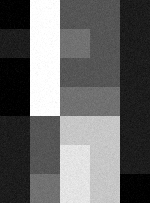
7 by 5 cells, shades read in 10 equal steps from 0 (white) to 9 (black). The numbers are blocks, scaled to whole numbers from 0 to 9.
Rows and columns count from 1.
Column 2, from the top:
0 0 0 0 6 6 5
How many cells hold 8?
10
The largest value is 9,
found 4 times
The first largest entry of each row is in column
1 1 1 1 1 1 5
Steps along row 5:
down down same up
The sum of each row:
29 27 29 27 26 25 25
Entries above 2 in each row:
4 4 4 4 3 3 3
